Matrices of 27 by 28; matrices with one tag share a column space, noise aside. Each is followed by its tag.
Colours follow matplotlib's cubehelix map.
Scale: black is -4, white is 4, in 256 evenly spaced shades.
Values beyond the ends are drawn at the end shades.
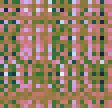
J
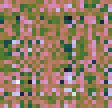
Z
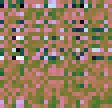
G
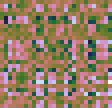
Z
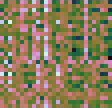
J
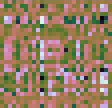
Z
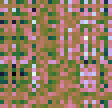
J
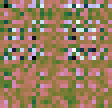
G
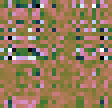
G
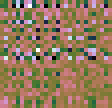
G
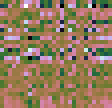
G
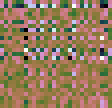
G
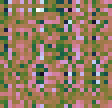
J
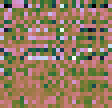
G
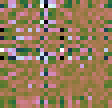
G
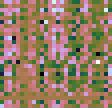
J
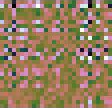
G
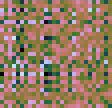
J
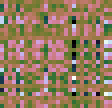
Z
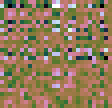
G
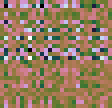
G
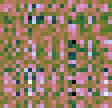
Z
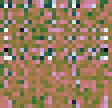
G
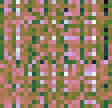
J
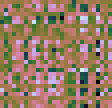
Z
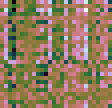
J
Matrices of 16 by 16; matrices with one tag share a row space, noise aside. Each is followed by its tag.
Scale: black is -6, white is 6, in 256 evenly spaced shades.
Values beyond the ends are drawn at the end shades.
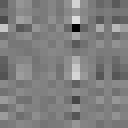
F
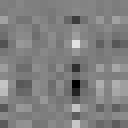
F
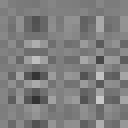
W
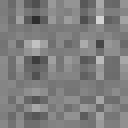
W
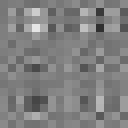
W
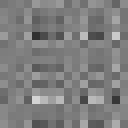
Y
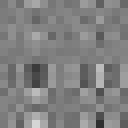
W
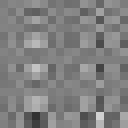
W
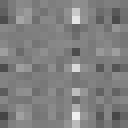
F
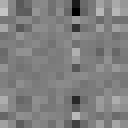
F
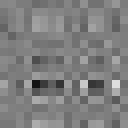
Y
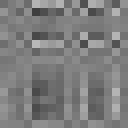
Y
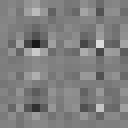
W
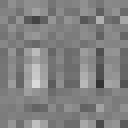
W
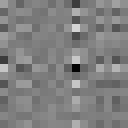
F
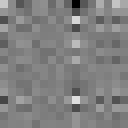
F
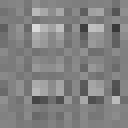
Y
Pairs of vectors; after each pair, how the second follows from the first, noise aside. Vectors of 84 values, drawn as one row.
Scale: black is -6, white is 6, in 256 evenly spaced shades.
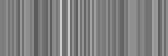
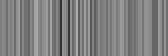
negated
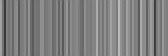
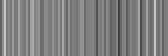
negated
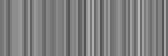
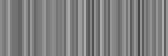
negated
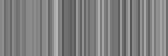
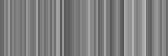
shuffled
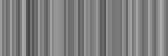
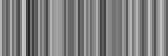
scaled up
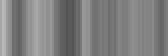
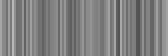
shuffled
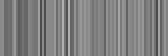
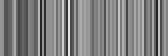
scaled up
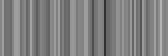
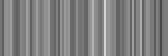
negated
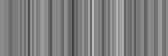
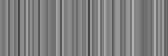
shuffled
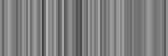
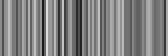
scaled up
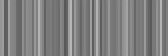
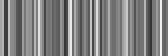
scaled up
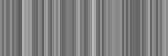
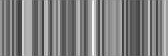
scaled up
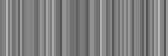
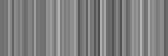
shuffled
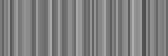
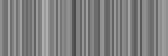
shuffled
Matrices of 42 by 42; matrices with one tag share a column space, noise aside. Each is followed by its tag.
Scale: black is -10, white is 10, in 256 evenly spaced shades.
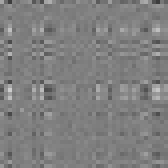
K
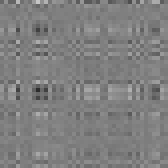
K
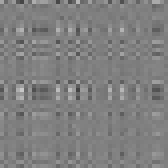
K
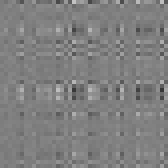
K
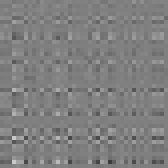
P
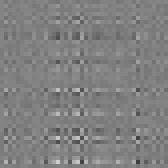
P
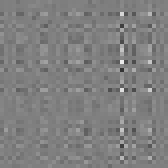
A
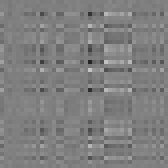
A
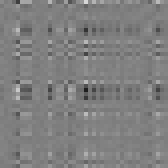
K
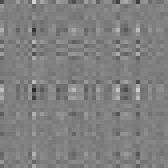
K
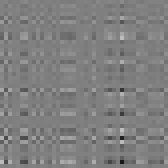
P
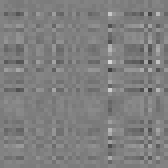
A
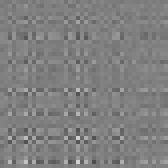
P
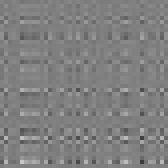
P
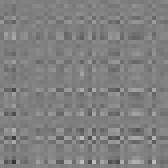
P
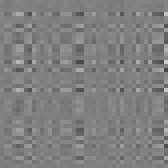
A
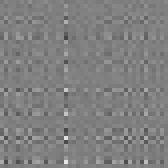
P
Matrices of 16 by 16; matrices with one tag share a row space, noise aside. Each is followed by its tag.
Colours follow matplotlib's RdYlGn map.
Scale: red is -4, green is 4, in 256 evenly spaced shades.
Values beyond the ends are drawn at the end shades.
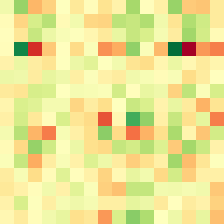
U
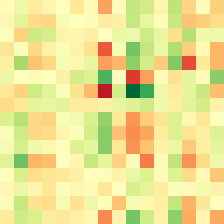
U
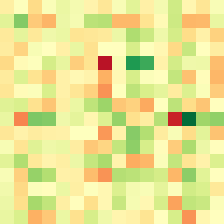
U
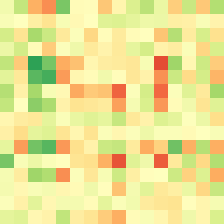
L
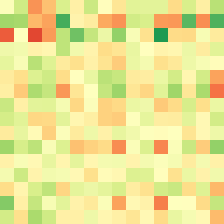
L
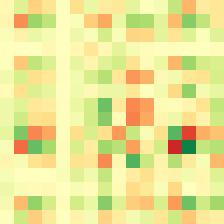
U
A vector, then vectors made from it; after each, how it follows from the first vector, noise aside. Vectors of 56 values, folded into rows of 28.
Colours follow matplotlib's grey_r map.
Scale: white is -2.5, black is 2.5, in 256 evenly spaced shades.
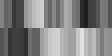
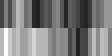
wrapped around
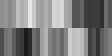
reversed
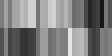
reversed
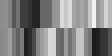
wrapped around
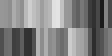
reversed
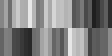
reversed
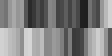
wrapped around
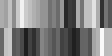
wrapped around
